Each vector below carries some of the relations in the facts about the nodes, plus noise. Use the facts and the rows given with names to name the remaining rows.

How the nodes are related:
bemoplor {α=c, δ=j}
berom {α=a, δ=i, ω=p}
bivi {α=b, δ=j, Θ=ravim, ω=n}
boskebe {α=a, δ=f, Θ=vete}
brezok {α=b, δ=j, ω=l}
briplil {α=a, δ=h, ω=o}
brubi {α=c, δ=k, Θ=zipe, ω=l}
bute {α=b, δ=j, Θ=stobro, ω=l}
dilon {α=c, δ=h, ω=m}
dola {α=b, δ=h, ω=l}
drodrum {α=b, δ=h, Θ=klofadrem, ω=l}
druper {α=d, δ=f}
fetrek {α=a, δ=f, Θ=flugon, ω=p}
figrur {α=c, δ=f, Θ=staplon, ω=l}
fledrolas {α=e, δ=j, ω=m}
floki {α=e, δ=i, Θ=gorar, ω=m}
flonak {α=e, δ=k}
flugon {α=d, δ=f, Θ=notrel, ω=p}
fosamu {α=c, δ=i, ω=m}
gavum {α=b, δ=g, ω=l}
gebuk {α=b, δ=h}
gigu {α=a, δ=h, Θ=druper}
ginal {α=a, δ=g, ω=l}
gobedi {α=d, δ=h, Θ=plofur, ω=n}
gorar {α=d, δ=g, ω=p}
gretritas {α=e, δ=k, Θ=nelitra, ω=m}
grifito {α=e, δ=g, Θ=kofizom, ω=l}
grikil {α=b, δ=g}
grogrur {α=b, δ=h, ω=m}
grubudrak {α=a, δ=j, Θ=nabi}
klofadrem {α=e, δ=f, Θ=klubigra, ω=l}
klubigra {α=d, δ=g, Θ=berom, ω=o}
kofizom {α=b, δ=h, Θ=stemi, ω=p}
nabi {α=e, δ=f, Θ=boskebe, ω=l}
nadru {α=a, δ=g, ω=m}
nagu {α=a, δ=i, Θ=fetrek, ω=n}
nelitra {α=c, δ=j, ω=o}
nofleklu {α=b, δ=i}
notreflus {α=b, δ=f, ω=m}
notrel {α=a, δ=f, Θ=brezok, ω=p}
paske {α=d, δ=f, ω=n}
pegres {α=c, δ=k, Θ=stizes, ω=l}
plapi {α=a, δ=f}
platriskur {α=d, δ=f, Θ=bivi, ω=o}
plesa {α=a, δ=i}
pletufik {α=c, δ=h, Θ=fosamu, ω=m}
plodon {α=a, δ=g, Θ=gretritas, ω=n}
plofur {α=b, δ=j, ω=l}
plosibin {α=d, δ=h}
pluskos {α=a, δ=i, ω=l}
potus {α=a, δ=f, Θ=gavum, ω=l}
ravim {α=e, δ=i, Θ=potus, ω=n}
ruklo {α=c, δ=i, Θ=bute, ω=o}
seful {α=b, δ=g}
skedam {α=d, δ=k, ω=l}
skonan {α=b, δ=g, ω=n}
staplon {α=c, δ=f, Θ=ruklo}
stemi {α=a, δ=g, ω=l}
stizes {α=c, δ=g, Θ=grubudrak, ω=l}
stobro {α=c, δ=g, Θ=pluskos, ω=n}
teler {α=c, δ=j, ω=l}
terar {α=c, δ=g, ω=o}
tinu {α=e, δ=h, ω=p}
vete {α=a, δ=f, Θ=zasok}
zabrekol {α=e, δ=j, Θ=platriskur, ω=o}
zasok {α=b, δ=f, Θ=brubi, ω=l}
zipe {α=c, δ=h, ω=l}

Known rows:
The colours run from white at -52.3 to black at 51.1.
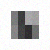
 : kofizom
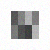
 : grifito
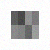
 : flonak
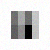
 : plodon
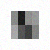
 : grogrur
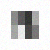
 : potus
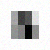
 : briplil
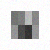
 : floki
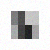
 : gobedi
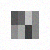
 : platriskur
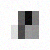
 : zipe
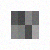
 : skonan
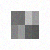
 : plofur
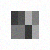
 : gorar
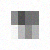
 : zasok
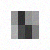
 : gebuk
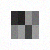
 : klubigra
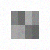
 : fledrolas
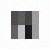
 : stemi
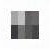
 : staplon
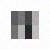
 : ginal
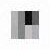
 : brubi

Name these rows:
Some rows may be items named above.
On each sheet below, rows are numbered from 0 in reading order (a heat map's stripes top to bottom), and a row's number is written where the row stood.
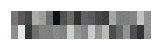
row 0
notrel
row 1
stobro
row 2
gavum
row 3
flugon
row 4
floki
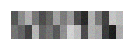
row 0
grifito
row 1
gretritas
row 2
pluskos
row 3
gobedi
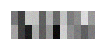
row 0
gobedi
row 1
plodon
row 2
zabrekol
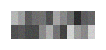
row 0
fosamu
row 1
bivi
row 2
gavum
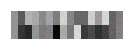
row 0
drodrum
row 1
nagu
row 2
grubudrak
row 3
pegres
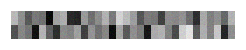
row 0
nelitra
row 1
plosibin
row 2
klubigra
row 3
nagu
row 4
nelitra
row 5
bute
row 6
vete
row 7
plapi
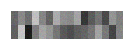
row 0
fetrek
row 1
fledrolas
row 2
terar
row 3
nofleklu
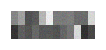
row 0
stizes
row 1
figrur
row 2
grubudrak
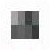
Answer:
ruklo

